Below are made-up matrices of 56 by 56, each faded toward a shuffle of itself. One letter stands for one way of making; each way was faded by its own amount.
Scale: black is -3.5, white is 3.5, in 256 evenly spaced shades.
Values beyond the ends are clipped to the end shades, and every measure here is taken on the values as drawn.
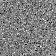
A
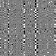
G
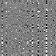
G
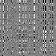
G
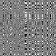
G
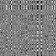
G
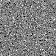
A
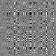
G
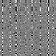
G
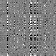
G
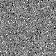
A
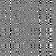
G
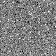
A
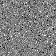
A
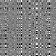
G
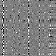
G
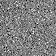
A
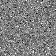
A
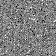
A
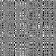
G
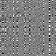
G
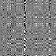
G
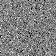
A
